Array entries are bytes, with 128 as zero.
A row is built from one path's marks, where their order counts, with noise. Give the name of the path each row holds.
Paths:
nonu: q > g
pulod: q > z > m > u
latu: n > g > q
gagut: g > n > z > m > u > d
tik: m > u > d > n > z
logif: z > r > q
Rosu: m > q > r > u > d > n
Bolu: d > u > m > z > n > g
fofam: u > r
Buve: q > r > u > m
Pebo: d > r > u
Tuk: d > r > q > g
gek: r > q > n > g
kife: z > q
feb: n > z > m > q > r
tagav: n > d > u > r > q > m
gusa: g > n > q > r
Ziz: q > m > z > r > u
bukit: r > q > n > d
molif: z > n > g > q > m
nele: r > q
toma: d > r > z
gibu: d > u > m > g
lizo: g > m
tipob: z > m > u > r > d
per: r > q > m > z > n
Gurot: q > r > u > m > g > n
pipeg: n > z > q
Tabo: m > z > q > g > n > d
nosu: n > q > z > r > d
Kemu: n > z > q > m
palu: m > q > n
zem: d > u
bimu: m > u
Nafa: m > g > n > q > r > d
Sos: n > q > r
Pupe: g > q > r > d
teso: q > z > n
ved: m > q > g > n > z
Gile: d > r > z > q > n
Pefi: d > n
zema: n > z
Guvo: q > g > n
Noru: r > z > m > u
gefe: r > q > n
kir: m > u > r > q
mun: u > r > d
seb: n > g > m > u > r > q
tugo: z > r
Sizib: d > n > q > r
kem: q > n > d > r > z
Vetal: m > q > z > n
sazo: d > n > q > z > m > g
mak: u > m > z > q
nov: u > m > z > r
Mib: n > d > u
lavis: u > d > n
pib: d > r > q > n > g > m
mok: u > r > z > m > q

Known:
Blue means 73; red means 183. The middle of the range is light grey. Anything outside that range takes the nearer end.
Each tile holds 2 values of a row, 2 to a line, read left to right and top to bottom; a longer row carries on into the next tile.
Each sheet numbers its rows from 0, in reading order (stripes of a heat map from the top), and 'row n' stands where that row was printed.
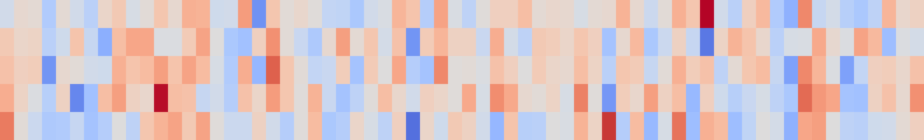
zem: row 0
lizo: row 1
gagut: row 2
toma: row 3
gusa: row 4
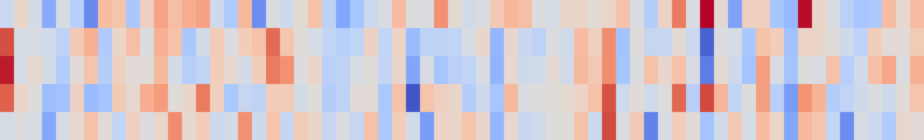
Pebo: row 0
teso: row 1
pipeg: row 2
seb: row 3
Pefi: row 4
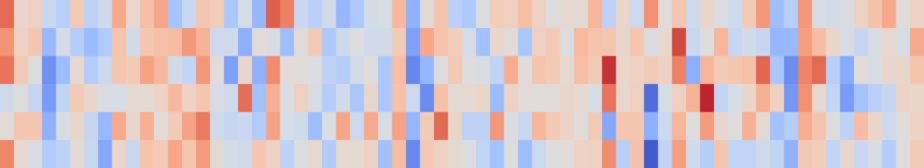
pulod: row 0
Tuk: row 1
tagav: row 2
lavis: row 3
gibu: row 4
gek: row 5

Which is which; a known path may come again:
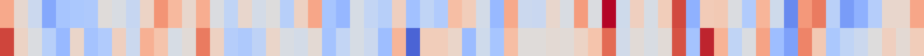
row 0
Sizib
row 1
seb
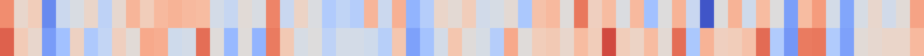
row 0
Tabo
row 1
tagav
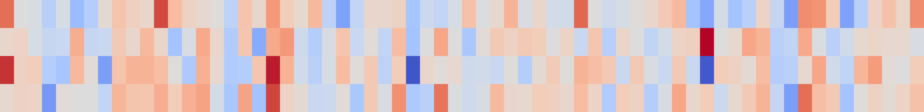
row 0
kem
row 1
bimu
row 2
molif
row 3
gagut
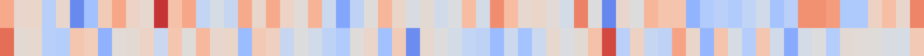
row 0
toma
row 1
latu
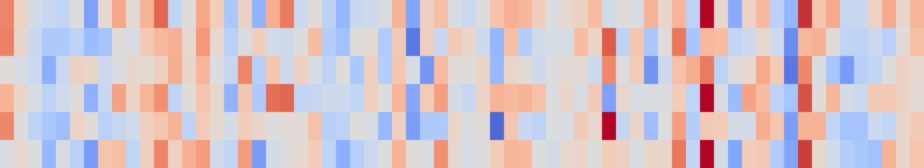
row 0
Ziz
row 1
gusa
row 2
lavis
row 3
Noru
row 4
gefe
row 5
Pebo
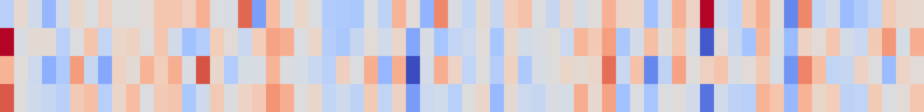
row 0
Mib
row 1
pipeg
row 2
Gurot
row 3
teso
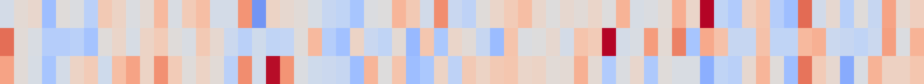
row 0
zem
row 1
nele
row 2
tik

